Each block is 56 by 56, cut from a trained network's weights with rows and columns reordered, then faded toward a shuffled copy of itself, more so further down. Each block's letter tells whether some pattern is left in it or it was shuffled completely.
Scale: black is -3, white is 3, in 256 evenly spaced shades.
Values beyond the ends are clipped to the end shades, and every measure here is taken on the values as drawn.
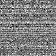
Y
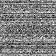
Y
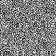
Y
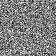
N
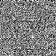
Y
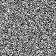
N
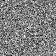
N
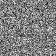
N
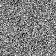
N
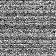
Y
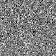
Y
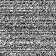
Y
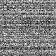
Y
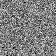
N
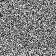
N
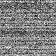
Y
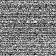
Y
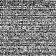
Y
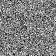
N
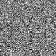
Y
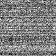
Y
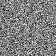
N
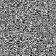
Y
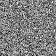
N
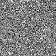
Y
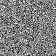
Y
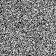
N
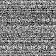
Y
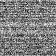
Y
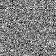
Y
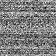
Y
